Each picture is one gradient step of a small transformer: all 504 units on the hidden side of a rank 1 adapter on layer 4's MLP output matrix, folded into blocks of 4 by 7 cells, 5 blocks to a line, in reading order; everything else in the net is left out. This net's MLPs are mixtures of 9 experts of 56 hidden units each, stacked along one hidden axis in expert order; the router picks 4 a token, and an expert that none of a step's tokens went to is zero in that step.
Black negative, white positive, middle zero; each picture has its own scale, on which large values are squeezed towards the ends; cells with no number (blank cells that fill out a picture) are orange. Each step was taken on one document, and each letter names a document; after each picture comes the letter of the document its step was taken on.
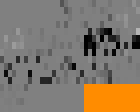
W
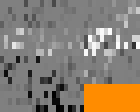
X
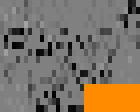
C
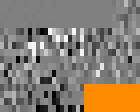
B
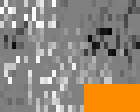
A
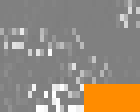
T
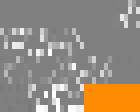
T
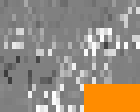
X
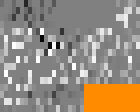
C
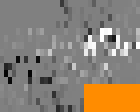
W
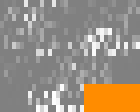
X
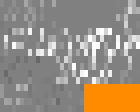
C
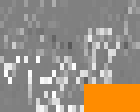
B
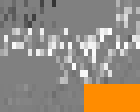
C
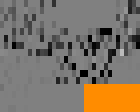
C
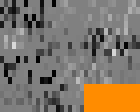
A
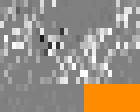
C
